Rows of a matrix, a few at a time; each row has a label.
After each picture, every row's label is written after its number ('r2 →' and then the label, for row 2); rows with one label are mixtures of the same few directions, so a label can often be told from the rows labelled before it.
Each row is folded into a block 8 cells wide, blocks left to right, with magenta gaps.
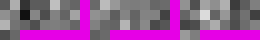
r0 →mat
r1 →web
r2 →mat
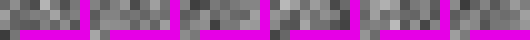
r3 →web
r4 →web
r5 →web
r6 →web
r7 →web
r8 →web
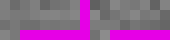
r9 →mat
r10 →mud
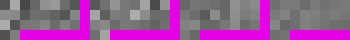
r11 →mat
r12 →mud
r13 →mat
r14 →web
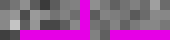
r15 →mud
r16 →mud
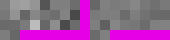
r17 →web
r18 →mat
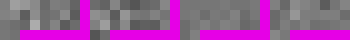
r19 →web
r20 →mud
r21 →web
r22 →mat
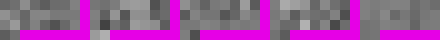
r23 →mud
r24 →mud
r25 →mud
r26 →web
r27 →mat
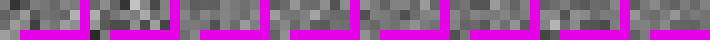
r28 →web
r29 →web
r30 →web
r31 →mud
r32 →mud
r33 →web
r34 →mud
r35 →mud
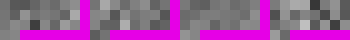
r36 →web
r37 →web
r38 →web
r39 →web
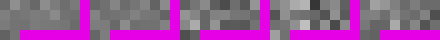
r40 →web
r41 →mud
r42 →mud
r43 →web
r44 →web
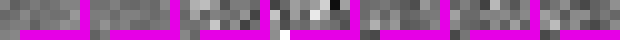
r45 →web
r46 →mud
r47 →web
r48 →mud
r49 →mud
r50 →web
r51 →mud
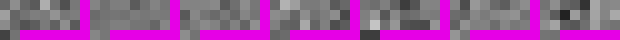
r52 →web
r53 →web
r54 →web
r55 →web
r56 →mud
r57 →mat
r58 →mat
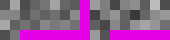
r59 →mat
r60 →mud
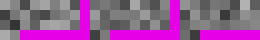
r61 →mud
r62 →web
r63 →mud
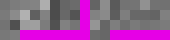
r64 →mat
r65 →mat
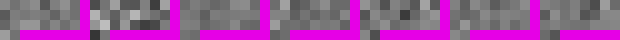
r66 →web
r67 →mud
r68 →mat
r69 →mat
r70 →mud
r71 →mat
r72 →mud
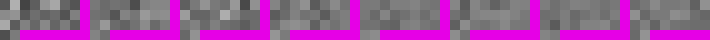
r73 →mat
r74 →mat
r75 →mud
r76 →web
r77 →mud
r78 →mat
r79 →mud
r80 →mud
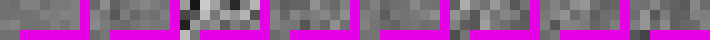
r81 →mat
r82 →mat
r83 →mat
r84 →web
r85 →mat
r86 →web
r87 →mat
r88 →mud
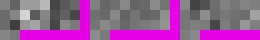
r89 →mat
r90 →web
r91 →web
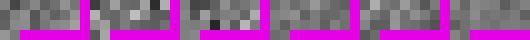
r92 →web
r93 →mud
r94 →web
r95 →mat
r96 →web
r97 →mat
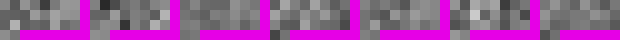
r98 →mat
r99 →web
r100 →mat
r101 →web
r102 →mat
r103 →mat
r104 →web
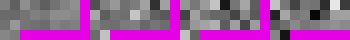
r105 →mat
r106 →mud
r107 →web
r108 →mud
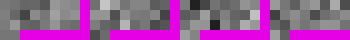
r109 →mat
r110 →web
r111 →web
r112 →mud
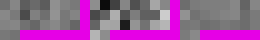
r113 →mat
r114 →web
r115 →mud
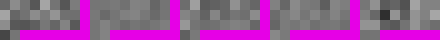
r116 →web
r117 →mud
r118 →mat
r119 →mat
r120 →mat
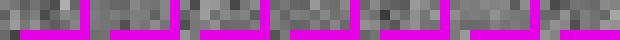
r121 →mud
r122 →web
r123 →mat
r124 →web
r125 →mat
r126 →mud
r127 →web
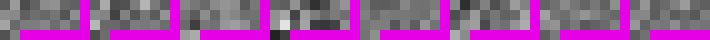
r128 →mat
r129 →mat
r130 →mud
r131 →mud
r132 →web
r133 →web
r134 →mud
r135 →mat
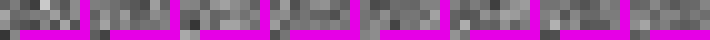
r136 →web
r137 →mud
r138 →mud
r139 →mat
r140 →web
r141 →mat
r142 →mud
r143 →mud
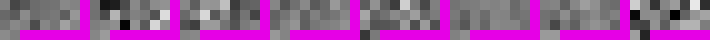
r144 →web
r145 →web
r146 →mat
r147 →web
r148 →web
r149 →mud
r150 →mud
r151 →mud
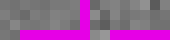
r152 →mat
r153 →mud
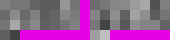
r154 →mud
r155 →mud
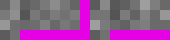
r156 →mat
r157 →mat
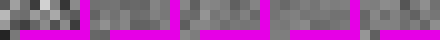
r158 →web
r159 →mud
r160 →mat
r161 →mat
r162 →web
